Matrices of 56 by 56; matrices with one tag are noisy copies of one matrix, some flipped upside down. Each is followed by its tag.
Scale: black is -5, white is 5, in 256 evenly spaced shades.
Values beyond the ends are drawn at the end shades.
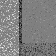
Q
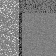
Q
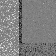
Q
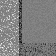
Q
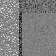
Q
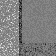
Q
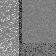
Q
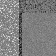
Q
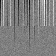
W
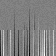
W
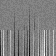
W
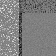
Q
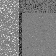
Q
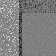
Q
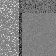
Q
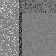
Q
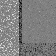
Q
